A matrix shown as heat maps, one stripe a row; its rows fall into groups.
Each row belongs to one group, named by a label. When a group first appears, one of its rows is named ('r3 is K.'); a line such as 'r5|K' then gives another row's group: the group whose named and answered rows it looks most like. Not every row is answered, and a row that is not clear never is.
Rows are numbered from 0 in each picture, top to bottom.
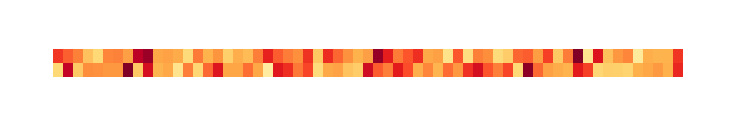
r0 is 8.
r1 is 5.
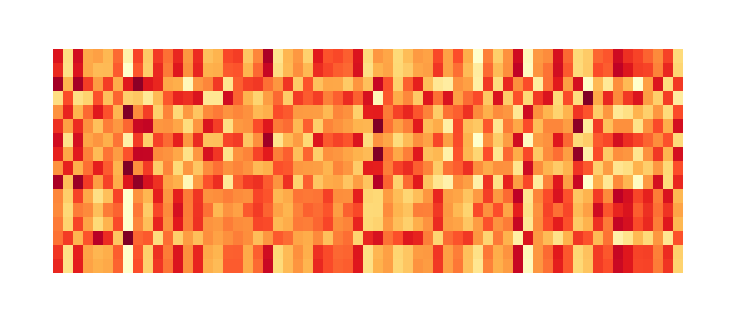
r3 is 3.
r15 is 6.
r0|6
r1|6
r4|5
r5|8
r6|6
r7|8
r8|5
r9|8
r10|6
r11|6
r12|6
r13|5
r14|6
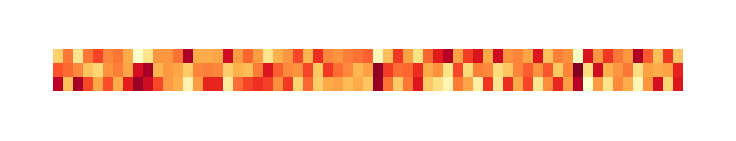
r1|8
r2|8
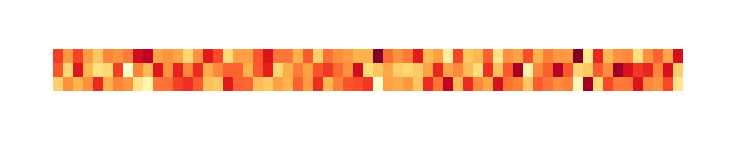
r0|8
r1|6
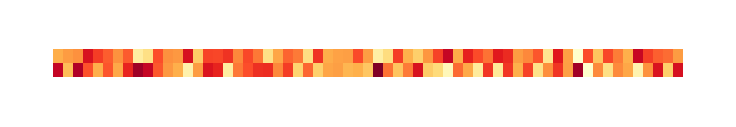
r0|3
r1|8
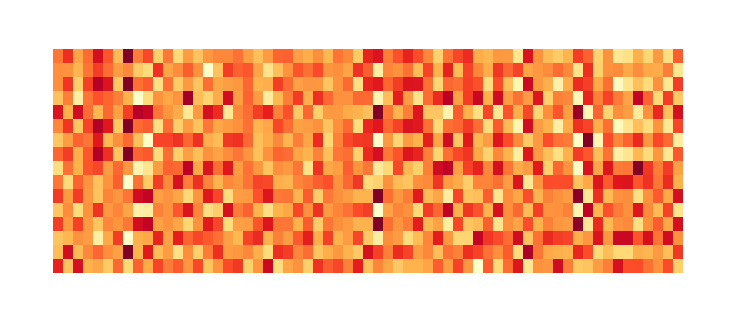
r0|5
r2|5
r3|3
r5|5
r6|3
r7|5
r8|3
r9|6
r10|8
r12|8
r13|6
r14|5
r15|6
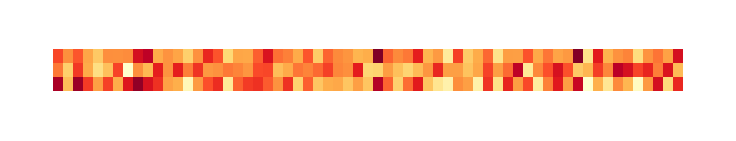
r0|8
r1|6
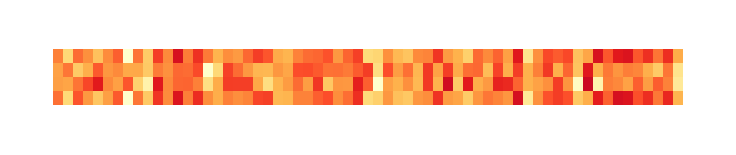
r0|6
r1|3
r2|3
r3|6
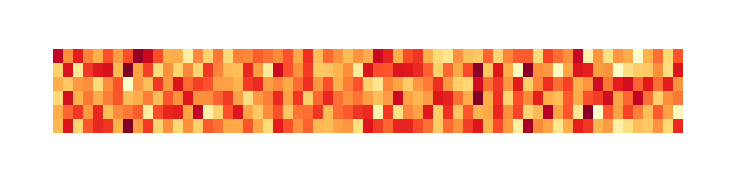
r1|5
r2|6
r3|3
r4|3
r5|5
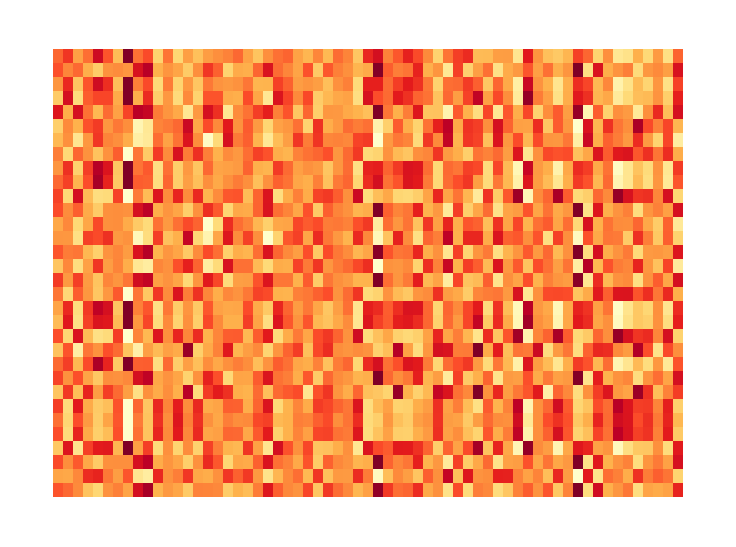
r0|5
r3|5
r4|8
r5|3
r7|6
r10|6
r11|8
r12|3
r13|3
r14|8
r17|6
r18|5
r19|5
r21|3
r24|3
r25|6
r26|6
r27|6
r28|5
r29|8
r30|3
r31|8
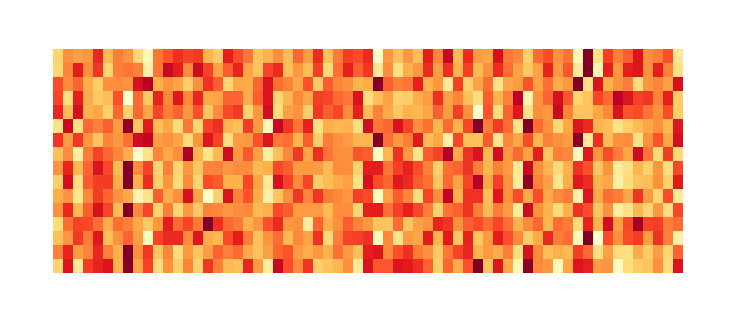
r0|3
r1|3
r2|8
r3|6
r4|6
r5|5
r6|8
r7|3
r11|5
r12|3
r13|3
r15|5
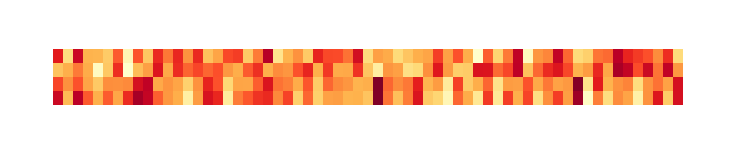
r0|6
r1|6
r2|8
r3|8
